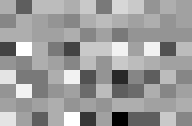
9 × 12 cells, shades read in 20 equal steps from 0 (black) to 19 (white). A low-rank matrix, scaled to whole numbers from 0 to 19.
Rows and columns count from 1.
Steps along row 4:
up down down down up same up down up down up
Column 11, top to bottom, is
13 11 11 6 12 14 10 12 15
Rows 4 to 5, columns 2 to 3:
19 13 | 10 13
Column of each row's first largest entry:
8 7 1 2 8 5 2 4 5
